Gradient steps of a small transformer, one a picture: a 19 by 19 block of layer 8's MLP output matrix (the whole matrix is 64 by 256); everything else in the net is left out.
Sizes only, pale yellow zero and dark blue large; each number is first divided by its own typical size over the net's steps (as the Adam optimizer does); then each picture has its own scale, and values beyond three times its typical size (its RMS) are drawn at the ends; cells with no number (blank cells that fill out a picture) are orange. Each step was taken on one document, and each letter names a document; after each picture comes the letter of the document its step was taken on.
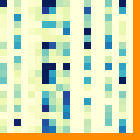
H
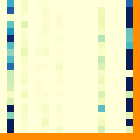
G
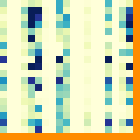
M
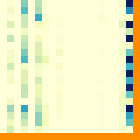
G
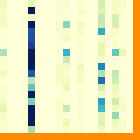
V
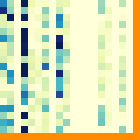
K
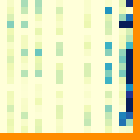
G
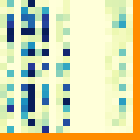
K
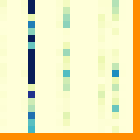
V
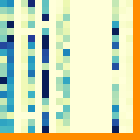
K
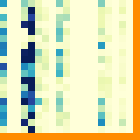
K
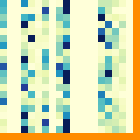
K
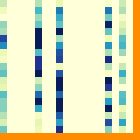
M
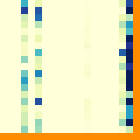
G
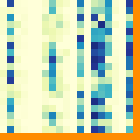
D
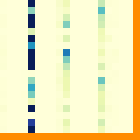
V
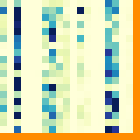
D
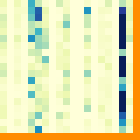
H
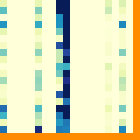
M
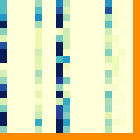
M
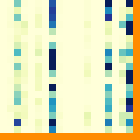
G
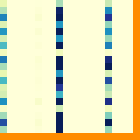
M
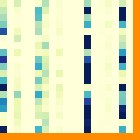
H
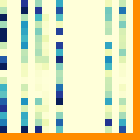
M
